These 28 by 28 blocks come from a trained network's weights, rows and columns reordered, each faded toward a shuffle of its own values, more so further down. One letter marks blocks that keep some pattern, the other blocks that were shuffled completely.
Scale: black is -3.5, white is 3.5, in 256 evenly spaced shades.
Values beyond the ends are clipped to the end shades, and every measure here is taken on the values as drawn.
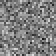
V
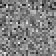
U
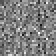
U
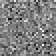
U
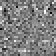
U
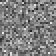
V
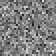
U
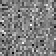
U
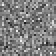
V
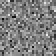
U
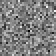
V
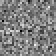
U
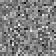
U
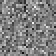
U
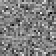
V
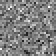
V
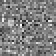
U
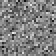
V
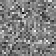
V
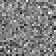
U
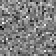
V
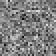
U
